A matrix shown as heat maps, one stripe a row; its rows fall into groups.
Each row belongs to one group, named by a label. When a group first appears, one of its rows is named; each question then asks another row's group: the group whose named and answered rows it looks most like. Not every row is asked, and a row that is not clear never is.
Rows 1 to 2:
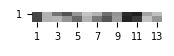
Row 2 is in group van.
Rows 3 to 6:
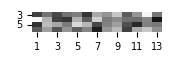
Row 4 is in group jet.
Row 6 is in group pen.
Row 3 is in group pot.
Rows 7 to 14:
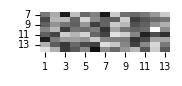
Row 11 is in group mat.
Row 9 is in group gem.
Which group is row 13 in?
pot
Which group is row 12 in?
van
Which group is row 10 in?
pen
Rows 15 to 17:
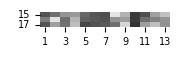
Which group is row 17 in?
pen
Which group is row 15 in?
gem
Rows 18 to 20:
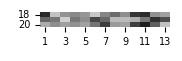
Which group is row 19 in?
mat
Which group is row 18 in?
van
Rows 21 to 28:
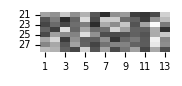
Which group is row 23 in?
pot
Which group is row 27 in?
pen
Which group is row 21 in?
gem
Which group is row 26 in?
pen
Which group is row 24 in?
mat
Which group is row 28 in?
jet
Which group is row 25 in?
van
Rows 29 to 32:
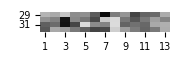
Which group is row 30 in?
pot
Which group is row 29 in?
gem
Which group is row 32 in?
gem
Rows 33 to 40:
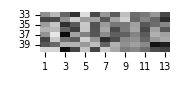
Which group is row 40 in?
jet
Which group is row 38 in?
van
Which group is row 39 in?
mat
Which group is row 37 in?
pen
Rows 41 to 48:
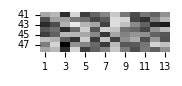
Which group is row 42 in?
gem
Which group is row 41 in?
pen
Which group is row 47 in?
pen
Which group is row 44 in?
pot
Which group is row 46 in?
jet
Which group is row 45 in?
mat
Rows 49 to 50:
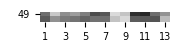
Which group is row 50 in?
gem
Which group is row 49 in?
gem
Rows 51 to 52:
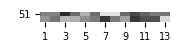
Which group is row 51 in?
pot
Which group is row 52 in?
gem
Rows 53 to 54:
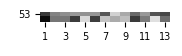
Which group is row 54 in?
pot
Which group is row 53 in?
mat
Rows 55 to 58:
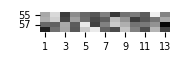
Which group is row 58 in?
van
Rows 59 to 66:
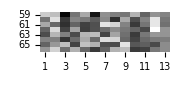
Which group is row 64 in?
pot
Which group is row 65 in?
van
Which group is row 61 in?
pot
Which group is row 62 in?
pen
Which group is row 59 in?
jet
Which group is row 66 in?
gem
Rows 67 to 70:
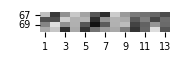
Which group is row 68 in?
mat
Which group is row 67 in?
mat
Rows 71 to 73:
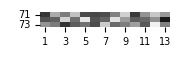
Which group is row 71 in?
pen
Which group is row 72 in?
mat
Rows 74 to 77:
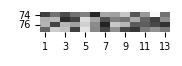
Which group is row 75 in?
jet
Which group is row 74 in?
pot
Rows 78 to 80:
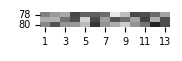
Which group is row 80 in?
mat
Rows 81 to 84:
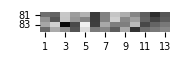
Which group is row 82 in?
mat
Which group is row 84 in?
van
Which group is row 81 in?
mat
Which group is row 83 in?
jet
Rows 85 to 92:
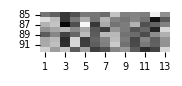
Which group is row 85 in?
pot
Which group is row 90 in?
pen
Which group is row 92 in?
gem
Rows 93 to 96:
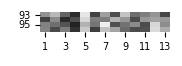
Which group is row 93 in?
jet
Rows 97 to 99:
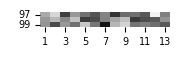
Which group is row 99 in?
mat
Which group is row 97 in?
pen
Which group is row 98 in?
gem
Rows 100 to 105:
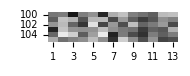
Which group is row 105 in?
mat
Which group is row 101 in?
van
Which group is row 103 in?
van
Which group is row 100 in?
pot
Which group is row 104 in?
van
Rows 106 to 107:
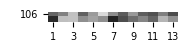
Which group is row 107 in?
van
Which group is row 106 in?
van
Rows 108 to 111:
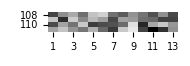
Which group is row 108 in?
van
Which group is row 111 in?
gem
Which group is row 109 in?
mat
